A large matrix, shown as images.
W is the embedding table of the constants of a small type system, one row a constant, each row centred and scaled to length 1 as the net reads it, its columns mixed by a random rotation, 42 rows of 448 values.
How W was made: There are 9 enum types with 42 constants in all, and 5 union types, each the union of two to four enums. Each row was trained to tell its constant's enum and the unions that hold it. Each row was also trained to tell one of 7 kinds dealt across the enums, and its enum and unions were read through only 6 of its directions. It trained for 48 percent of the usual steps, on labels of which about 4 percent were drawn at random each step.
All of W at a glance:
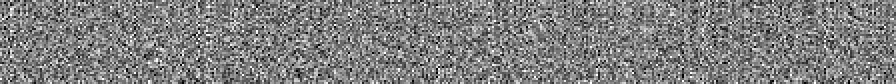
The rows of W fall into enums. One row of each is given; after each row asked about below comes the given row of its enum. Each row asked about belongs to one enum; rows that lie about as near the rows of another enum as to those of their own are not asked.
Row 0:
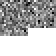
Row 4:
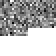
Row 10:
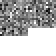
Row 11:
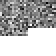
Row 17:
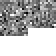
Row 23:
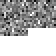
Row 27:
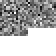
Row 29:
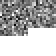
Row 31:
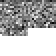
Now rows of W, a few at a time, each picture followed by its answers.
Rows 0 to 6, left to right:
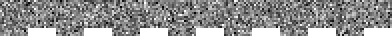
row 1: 11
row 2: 29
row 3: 17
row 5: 0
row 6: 17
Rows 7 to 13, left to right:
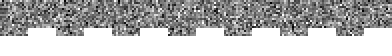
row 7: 10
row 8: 27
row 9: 29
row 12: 27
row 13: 11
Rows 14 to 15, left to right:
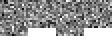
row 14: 11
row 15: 4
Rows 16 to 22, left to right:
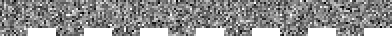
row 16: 27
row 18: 11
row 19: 27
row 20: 23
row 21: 17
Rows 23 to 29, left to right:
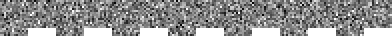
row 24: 10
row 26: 4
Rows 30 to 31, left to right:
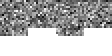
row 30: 23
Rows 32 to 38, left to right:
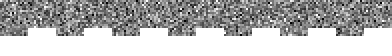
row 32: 10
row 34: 0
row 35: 0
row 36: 27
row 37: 4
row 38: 4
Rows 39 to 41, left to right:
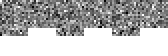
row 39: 10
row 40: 23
